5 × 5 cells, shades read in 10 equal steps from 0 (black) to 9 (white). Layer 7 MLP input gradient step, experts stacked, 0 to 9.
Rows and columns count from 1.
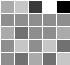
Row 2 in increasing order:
5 5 5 5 5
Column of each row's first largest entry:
4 1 1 2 5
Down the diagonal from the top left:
6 5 5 7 7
